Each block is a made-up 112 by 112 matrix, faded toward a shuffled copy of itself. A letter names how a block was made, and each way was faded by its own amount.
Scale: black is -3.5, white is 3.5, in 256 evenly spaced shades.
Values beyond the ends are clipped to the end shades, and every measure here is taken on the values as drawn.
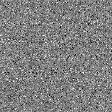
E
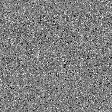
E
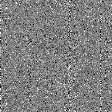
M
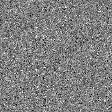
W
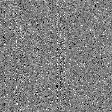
M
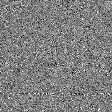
E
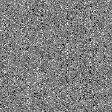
M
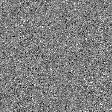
W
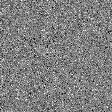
W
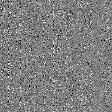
M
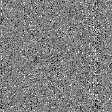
M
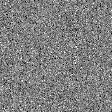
W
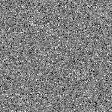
E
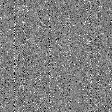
M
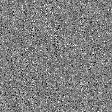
W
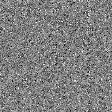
W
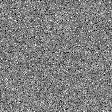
E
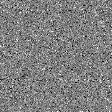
E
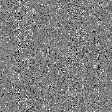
M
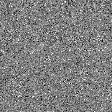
E
